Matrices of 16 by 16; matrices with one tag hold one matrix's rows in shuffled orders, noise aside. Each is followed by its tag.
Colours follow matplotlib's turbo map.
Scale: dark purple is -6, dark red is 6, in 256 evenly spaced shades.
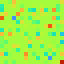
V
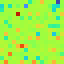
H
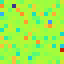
V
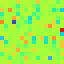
V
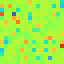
V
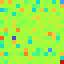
V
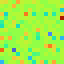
V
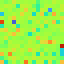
V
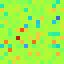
H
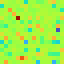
H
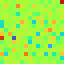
V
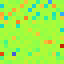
V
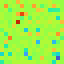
H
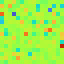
V
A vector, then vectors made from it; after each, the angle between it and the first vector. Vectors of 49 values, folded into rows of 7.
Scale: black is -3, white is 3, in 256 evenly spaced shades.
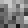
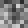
partly opposed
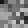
partly opposed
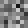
orthogonal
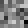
orthogonal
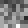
nearly opposite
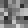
partly opposed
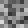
partly opposed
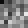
partly opposed
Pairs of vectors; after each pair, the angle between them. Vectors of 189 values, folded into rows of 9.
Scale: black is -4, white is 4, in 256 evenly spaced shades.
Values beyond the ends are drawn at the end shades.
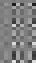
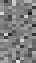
partly opposed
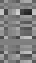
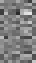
nearly opposite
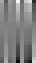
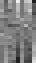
nearly parallel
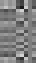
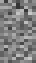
partly aligned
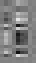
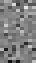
orthogonal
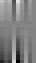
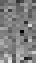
partly opposed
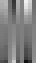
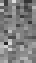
partly opposed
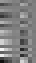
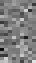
partly opposed
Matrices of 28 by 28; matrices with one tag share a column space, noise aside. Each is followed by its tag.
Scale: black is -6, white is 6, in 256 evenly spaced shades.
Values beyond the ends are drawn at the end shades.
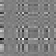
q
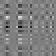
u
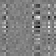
u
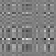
q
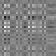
u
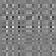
u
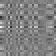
u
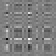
q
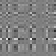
q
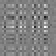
u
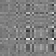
q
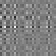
u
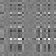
q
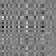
u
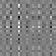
u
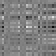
u
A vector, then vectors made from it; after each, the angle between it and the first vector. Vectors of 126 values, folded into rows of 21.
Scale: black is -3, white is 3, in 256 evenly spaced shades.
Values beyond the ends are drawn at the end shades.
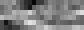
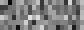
orthogonal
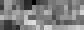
nearly parallel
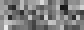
partly opposed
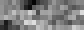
nearly parallel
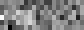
partly aligned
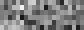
partly opposed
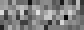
orthogonal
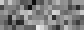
partly aligned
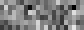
partly aligned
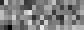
partly aligned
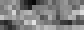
nearly parallel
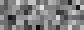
orthogonal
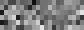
partly aligned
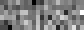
partly aligned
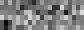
partly aligned
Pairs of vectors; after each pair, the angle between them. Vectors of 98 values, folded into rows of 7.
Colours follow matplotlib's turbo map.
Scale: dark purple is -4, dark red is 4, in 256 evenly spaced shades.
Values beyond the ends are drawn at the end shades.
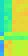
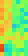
nearly opposite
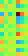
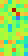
partly aligned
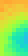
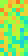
partly aligned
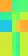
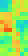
nearly opposite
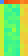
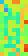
partly aligned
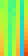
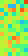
orthogonal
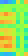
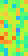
partly aligned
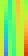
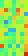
partly aligned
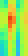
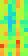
nearly opposite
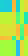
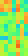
nearly opposite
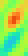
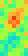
nearly parallel
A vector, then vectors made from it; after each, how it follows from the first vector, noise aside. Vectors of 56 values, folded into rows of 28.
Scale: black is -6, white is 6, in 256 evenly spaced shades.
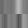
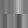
copied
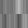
copied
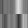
scaled up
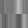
copied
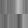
copied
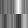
scaled up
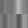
copied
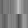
copied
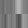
copied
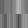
copied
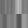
copied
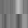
copied
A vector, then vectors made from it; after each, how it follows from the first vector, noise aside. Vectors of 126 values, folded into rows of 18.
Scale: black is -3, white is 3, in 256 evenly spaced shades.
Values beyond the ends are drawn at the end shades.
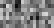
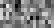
copied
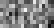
wrapped around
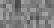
shrunk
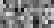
reversed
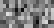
reversed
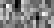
copied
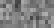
shrunk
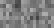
shrunk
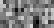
reversed
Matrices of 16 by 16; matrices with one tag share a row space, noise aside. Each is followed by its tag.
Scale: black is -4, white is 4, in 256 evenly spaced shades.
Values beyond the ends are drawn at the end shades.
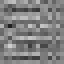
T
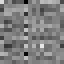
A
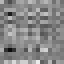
T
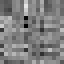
A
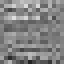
T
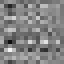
T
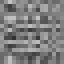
T
